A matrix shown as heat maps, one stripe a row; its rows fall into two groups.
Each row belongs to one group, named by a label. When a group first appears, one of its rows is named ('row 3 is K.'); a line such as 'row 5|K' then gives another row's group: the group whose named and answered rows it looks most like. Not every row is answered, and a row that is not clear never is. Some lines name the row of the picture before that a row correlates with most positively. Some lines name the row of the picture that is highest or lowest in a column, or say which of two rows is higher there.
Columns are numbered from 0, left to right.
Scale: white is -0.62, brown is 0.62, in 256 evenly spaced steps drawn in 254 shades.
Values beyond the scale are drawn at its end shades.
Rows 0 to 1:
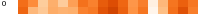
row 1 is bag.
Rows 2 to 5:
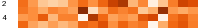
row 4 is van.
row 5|bag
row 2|bag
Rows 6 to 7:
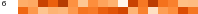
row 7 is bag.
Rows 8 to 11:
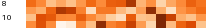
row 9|van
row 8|bag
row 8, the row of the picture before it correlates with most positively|7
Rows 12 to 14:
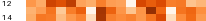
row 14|van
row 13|van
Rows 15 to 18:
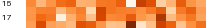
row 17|van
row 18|bag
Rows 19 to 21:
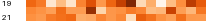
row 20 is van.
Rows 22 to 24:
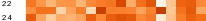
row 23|van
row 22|bag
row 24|bag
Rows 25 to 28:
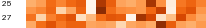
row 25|van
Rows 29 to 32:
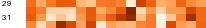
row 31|bag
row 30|bag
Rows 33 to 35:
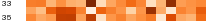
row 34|van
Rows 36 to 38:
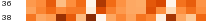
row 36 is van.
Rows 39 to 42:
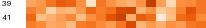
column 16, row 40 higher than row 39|Yes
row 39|van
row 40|bag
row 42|bag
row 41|bag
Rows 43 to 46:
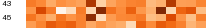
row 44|van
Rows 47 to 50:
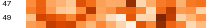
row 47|bag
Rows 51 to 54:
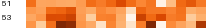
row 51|bag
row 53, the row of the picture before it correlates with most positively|50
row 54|van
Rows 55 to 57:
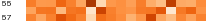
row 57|van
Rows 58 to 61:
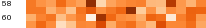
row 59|bag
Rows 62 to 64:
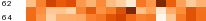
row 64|bag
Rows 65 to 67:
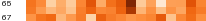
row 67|van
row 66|bag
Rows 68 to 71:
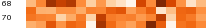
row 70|van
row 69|bag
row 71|van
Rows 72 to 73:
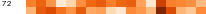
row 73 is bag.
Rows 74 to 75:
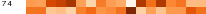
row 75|bag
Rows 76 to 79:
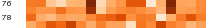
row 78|bag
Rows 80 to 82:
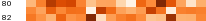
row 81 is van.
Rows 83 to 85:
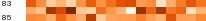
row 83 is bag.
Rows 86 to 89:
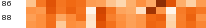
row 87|van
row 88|van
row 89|van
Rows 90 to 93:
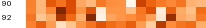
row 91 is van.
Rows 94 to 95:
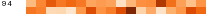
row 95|bag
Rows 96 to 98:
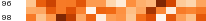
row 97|van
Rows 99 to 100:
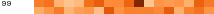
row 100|van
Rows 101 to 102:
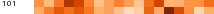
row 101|van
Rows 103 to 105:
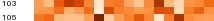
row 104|van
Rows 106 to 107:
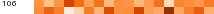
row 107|van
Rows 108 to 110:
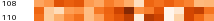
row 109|bag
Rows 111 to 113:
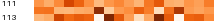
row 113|van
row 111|van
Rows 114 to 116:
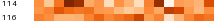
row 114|van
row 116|bag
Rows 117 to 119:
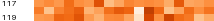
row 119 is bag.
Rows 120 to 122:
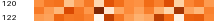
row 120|van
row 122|van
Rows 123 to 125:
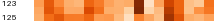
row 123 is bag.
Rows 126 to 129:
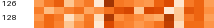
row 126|van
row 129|van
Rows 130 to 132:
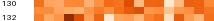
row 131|bag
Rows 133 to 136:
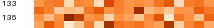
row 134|bag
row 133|van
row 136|van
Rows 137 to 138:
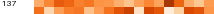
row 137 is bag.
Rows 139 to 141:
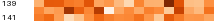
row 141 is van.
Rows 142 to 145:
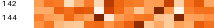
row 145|bag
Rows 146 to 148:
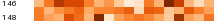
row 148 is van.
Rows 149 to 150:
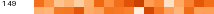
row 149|bag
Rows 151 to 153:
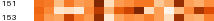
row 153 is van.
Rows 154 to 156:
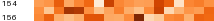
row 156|bag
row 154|van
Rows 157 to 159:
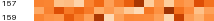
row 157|bag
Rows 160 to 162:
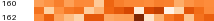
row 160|van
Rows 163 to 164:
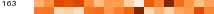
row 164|bag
